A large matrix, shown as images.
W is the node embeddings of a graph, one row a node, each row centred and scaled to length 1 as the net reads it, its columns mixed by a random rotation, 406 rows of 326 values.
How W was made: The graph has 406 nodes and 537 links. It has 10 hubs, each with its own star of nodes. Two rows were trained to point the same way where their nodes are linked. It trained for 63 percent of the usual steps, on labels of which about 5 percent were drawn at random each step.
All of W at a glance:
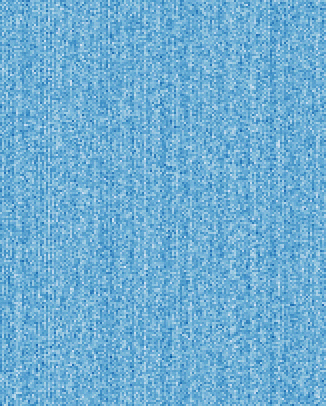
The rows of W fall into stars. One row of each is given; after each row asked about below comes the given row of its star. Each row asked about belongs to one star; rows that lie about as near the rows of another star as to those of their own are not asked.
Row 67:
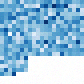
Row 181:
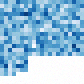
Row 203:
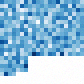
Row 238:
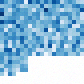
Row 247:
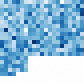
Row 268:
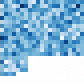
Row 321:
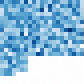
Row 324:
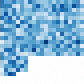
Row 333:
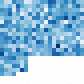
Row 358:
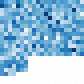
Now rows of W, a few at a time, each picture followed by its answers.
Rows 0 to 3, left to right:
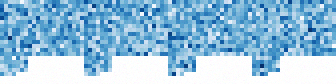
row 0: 67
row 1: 203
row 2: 358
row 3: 238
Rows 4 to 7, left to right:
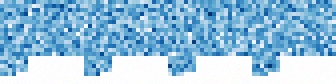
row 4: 67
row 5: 67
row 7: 324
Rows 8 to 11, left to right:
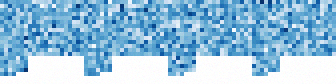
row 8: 181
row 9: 324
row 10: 67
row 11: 333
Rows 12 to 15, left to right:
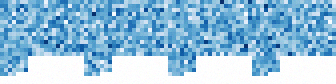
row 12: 333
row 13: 67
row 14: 247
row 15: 321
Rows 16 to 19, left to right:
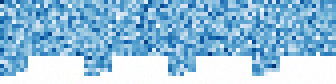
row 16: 203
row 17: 324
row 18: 268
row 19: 203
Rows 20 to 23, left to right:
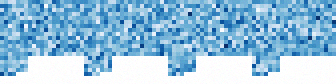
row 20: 333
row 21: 333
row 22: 333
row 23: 268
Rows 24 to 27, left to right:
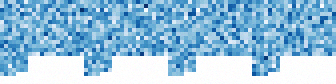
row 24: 247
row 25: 333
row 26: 67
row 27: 333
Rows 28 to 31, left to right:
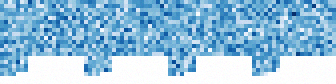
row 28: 333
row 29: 268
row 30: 67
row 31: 203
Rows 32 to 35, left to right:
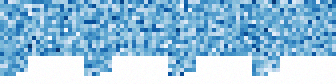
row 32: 67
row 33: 238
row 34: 333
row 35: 268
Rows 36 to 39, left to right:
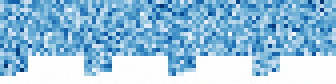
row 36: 247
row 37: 181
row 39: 67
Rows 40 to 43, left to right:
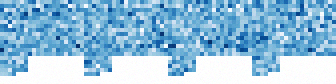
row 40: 67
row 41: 181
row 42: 333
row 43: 358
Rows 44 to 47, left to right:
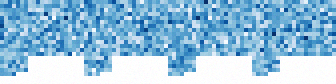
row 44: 358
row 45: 358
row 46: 238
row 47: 321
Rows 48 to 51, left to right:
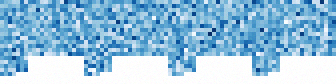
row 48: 324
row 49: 358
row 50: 181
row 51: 203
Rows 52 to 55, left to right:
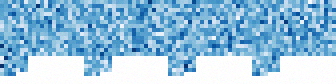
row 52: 247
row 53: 67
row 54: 358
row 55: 358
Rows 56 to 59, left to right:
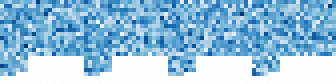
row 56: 238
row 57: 203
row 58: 321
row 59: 358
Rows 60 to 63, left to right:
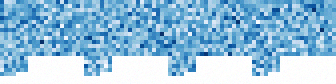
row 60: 324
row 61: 333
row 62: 268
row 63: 67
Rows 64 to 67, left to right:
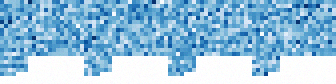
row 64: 324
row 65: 67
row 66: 247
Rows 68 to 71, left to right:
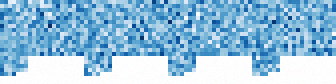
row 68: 268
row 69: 268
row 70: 67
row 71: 238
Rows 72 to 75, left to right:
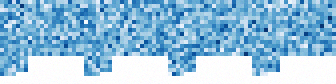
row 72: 268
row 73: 333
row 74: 324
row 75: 181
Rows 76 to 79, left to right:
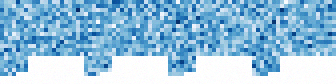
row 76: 333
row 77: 203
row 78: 238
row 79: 181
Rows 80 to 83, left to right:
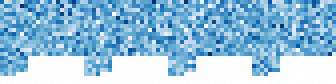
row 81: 67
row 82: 268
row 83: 333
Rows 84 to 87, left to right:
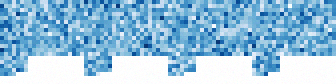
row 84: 333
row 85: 203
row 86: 268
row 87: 247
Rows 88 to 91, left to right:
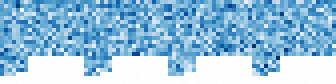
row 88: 333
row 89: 203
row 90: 67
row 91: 247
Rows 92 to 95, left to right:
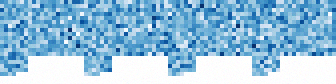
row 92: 67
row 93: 181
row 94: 203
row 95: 247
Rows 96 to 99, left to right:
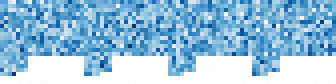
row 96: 268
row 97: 358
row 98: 247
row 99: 333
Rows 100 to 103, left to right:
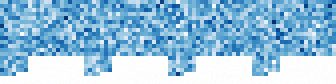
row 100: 268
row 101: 324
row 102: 324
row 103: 268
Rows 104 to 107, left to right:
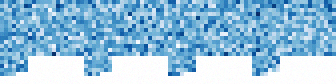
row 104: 203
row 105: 358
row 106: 324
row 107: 203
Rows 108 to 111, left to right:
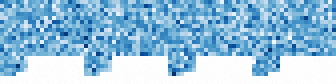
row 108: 358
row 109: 247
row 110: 203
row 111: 247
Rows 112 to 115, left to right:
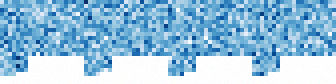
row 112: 247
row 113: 203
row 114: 67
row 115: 67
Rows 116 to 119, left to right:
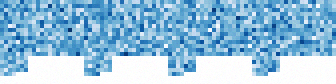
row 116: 324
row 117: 321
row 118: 181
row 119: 321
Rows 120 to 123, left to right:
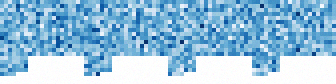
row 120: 333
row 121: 333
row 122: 268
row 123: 181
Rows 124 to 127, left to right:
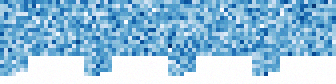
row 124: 203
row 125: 321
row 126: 247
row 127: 67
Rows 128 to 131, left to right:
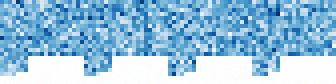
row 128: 268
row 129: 203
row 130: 268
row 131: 67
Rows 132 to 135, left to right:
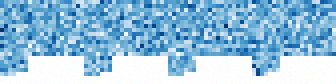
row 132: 321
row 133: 333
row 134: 321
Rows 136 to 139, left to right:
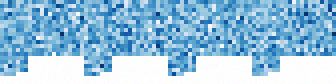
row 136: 67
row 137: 181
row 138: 333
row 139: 268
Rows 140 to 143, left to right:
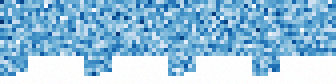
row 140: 324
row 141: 238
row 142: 358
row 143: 181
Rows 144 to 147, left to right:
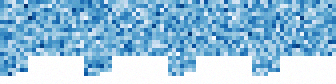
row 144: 238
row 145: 358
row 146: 321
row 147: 358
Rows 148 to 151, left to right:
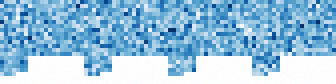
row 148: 181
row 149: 181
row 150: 67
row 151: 247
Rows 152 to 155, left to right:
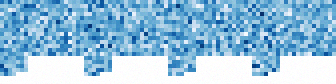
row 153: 321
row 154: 238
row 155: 247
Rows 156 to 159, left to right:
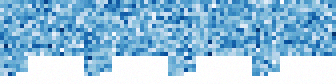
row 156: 238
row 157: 203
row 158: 324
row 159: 268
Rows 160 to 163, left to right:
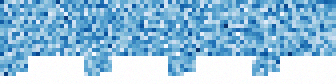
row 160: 203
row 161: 321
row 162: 321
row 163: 67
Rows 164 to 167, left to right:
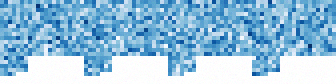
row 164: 324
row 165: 358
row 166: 268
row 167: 333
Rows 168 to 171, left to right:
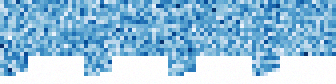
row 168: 247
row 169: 333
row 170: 238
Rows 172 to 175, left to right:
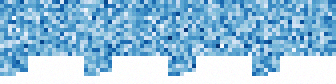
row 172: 324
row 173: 324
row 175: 333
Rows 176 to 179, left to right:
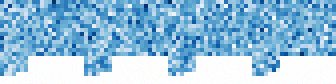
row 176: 268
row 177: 324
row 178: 321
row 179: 203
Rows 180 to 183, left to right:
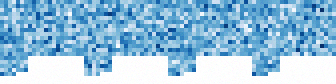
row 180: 333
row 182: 324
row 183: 67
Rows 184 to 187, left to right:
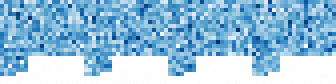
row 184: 247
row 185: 324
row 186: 324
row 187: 333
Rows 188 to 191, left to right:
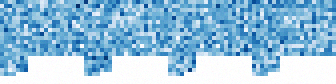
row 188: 181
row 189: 203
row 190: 247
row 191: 203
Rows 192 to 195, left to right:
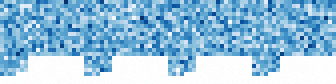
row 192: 238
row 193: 333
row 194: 358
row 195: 333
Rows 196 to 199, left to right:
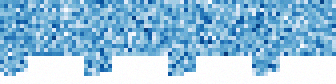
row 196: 321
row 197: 358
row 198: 333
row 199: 203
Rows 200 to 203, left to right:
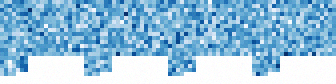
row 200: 181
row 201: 203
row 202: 358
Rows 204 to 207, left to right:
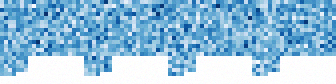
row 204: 67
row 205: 181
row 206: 67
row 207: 333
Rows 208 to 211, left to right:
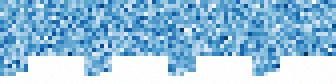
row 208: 358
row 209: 321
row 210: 268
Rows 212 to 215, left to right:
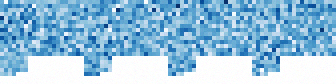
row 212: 321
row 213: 67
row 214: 203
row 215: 67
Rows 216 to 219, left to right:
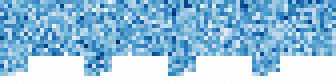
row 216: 203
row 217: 247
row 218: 333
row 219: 238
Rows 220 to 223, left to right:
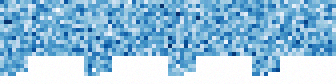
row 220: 238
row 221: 181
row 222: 247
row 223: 333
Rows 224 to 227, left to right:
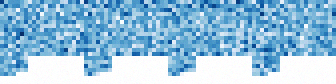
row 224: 321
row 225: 203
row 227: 247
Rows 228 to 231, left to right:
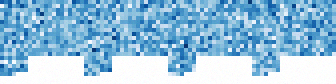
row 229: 324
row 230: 247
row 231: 333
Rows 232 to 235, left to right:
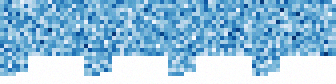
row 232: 247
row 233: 247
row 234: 324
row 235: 203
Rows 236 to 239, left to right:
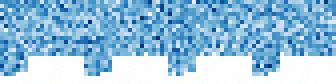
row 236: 203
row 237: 333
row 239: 247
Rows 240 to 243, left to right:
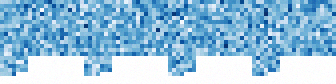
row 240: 67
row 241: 268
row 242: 333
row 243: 324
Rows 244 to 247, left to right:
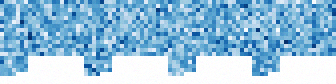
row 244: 324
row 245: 247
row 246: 268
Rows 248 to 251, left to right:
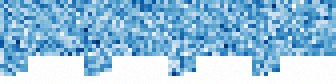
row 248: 247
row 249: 203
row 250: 324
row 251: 268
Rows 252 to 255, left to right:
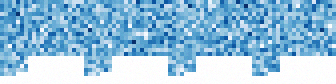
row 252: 358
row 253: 268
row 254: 268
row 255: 324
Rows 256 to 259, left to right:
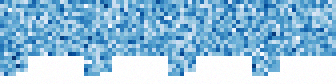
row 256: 203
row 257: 268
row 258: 67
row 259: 321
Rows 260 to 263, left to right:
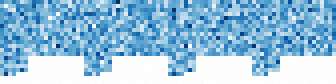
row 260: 333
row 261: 67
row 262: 333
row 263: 247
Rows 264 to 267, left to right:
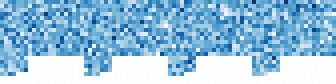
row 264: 181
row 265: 324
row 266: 358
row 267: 203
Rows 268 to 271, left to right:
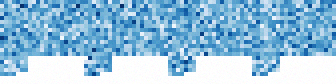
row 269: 324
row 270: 358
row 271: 268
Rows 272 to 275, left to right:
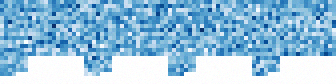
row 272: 324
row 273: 238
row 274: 321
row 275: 203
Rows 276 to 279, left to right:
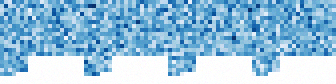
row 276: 324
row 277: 238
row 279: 321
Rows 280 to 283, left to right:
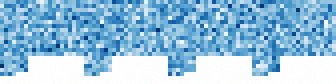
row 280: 181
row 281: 238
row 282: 238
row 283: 181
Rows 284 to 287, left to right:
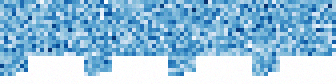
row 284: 324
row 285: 321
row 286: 238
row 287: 321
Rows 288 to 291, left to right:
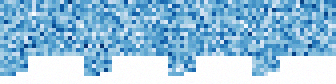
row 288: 324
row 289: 247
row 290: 181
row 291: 324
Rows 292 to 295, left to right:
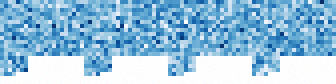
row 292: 181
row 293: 333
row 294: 358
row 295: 268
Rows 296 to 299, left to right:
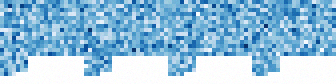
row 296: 203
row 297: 67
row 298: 67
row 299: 203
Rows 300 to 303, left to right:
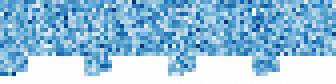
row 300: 67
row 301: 181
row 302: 247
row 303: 321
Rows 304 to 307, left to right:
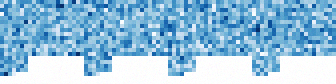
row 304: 203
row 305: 203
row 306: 333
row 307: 321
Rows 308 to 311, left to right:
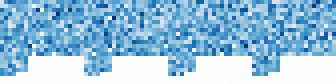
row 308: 67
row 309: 321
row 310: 67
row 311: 333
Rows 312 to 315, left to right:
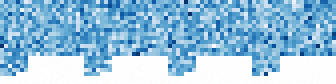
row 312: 247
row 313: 203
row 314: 247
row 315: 268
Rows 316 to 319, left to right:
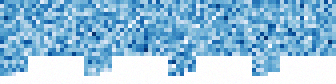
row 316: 203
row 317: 358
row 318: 67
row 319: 358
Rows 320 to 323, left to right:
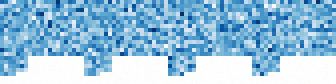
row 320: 203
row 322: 324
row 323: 238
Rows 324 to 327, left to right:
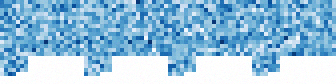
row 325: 268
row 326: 268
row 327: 321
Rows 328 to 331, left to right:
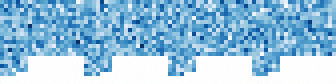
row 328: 333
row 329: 333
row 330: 268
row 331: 321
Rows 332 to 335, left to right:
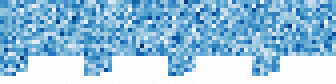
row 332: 358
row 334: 358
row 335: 181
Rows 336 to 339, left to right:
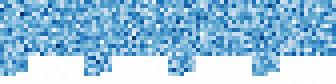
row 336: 181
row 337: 358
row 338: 321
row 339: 321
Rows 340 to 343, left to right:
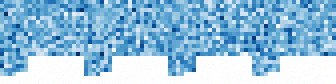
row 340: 203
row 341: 333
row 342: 181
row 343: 203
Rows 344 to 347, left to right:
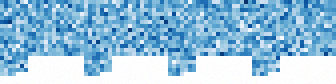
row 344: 238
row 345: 333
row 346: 203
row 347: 238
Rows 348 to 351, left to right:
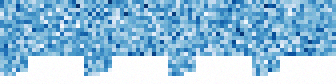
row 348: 321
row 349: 203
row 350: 324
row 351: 321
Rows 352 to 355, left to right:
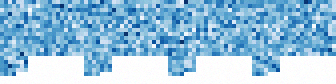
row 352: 67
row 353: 181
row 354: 333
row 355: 324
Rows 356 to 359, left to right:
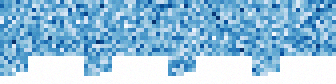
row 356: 333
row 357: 333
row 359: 268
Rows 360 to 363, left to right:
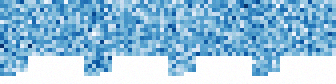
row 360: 247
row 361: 247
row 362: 268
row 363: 333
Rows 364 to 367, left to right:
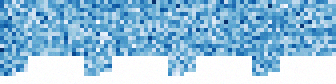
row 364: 203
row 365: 203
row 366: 358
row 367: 358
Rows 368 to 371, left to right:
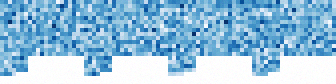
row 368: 324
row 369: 324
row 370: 203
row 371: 321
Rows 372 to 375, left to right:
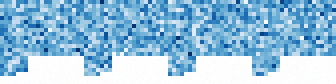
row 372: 181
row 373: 247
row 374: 67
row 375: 203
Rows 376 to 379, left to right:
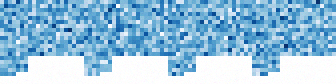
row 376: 324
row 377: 67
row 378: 358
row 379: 238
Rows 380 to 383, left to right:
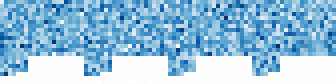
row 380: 67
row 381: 333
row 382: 324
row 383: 181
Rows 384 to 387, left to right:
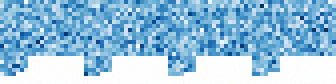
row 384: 247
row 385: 333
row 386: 181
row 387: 358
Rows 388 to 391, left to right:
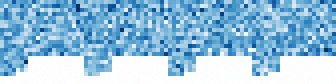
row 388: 67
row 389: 203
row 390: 67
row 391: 268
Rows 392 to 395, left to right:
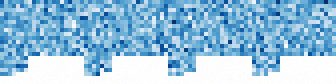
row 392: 203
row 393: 247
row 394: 238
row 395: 67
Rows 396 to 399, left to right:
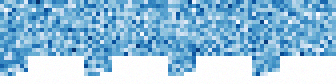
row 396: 238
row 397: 324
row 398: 247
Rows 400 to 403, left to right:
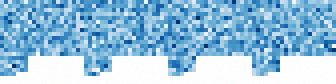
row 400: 247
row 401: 324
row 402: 238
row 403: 181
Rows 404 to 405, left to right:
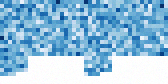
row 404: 203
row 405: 321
